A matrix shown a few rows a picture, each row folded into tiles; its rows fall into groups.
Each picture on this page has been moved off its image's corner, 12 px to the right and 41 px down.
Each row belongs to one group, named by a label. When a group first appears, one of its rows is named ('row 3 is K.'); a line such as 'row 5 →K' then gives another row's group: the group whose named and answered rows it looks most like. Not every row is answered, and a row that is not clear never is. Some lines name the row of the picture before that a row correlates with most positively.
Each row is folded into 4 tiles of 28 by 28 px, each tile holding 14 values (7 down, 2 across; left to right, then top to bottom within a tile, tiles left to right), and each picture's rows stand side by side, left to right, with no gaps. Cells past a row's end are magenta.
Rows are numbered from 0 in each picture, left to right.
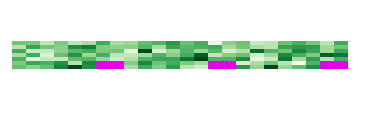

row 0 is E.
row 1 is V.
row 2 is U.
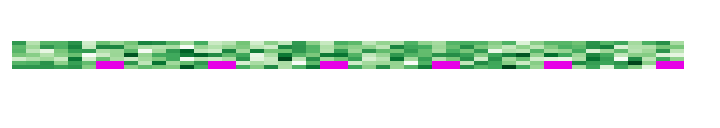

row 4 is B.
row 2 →U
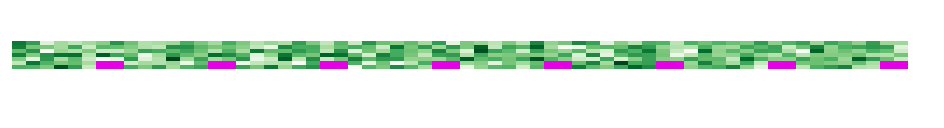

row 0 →B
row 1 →U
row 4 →V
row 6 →V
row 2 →U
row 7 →V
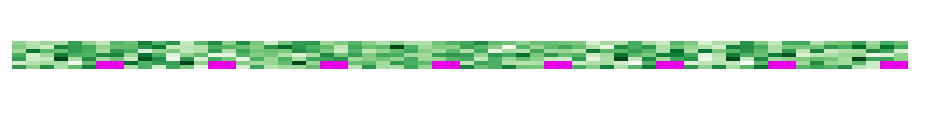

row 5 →U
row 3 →B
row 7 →V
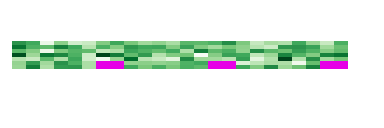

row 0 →B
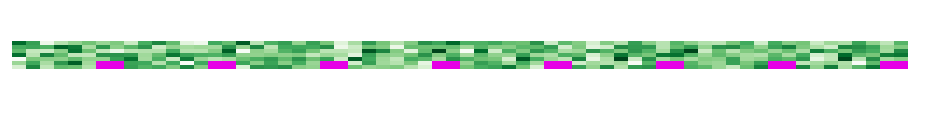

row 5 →U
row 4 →V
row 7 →U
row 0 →B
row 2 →V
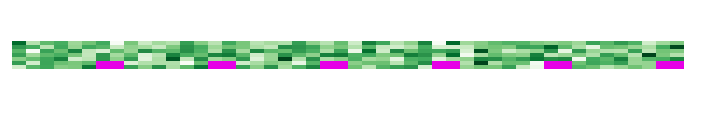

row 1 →U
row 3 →V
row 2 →U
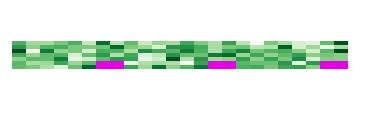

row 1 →U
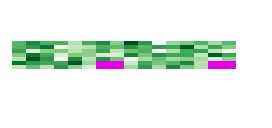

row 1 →B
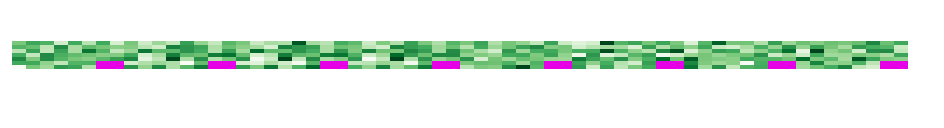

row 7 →V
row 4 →E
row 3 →U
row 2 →U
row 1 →U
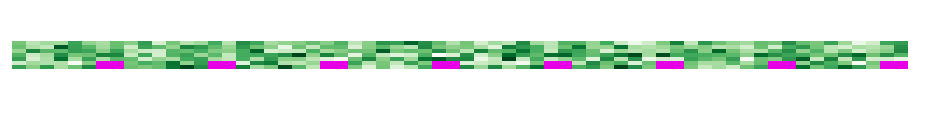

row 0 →U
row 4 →U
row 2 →B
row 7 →B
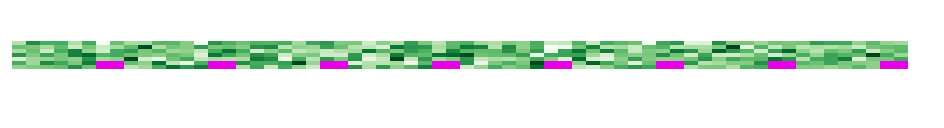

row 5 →E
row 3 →U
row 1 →E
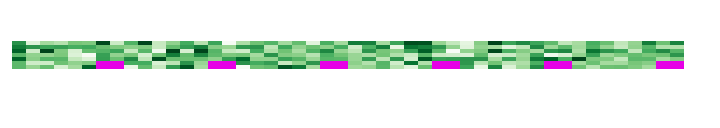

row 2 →E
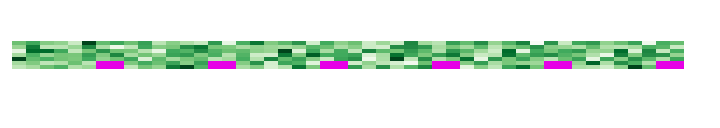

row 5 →E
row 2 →E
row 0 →V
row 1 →E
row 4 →E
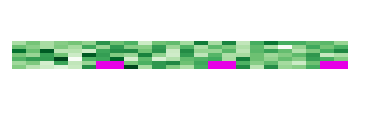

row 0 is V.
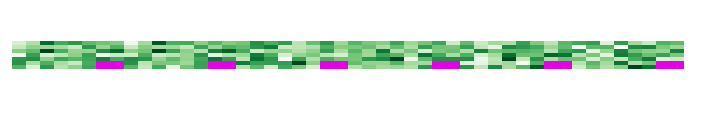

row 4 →U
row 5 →E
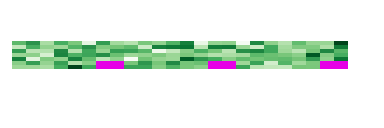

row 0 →E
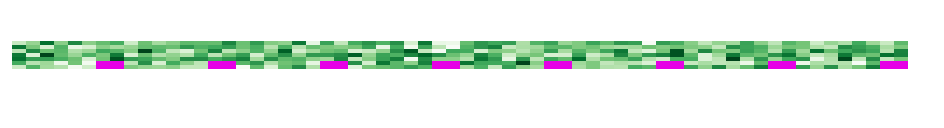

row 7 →U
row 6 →U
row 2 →E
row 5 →E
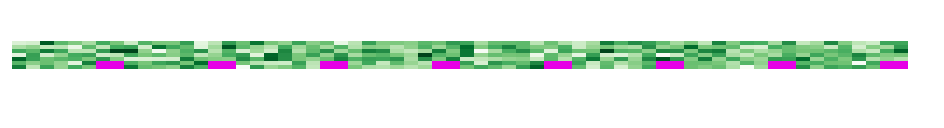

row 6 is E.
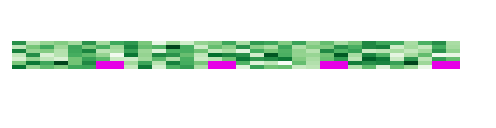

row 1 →B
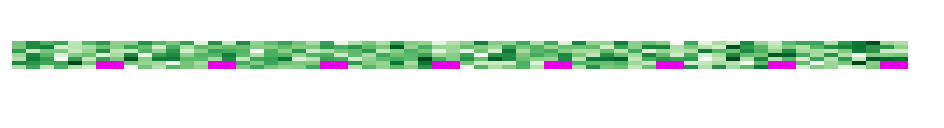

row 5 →V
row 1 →E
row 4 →E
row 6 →U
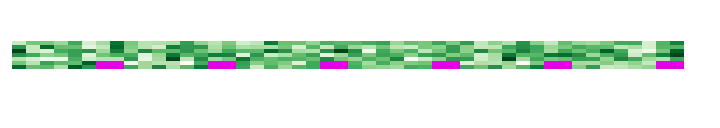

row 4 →U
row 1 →U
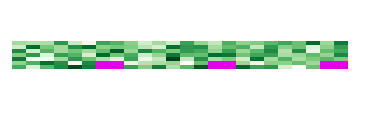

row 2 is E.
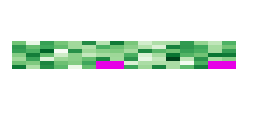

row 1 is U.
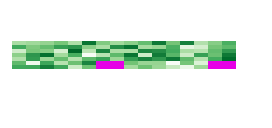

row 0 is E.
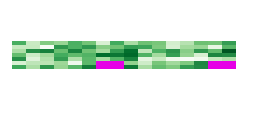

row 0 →U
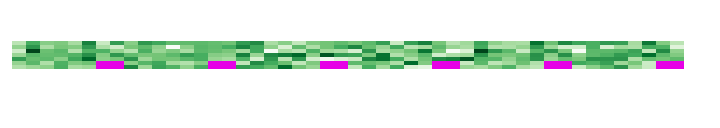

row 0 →V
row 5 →V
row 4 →V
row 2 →B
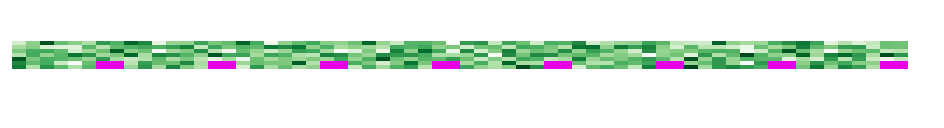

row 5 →V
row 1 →B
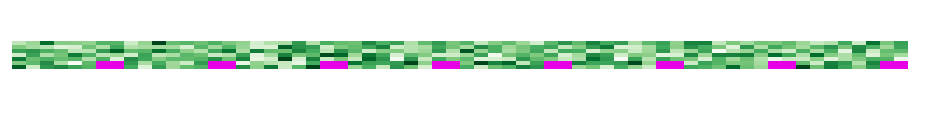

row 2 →U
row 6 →B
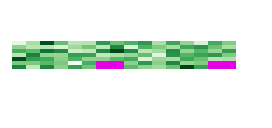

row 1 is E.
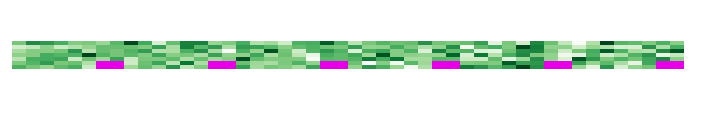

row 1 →B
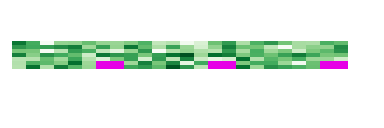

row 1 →B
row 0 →B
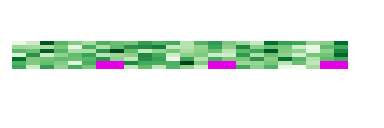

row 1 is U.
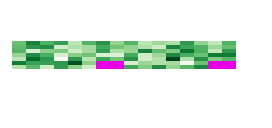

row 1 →U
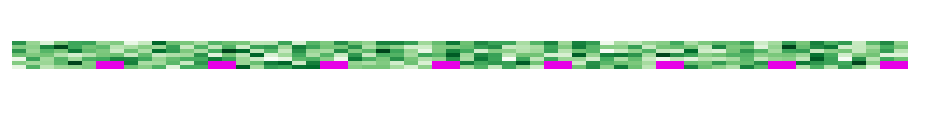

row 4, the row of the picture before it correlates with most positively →0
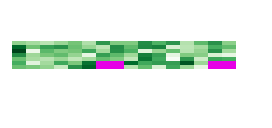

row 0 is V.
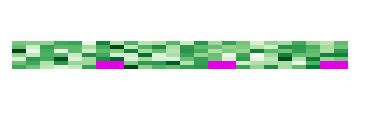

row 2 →U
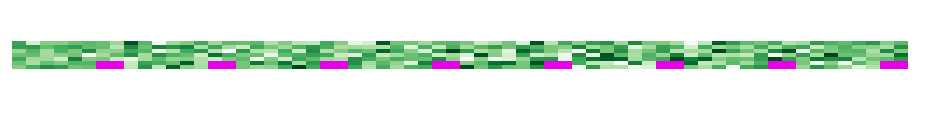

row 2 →E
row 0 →V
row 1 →B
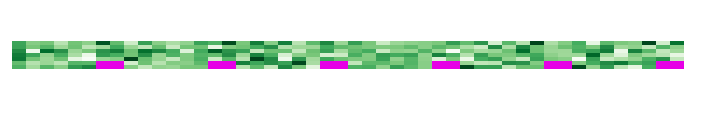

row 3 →B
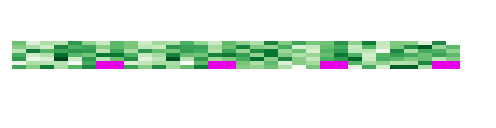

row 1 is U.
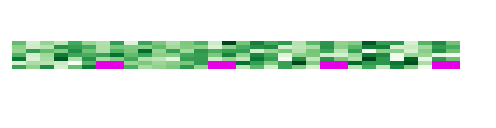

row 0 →U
